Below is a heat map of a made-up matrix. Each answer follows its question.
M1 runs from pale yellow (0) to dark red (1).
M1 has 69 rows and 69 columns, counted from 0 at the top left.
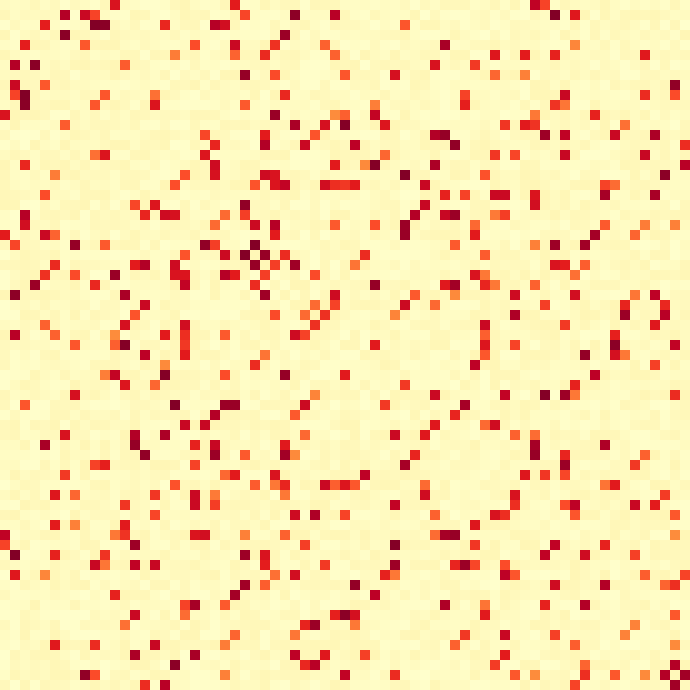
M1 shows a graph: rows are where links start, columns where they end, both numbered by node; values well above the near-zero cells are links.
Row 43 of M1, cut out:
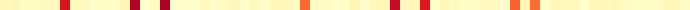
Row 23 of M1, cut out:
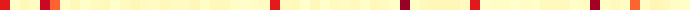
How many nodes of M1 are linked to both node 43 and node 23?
0
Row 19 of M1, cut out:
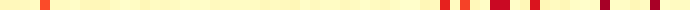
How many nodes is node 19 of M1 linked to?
8
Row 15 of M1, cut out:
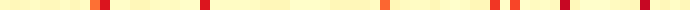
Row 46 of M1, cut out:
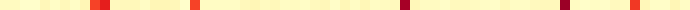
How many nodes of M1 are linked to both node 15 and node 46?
3
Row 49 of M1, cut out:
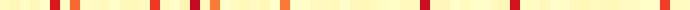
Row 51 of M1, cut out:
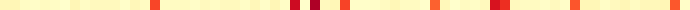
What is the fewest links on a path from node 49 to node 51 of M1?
1
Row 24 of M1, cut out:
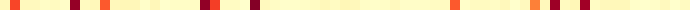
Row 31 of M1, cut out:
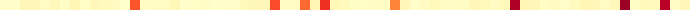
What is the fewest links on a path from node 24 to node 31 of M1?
3
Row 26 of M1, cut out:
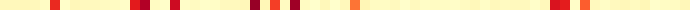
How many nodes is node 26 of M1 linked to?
11
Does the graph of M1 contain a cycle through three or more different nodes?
yes
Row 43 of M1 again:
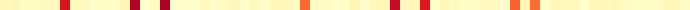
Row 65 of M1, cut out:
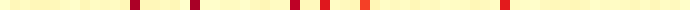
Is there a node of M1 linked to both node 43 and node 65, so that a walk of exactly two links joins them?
yes
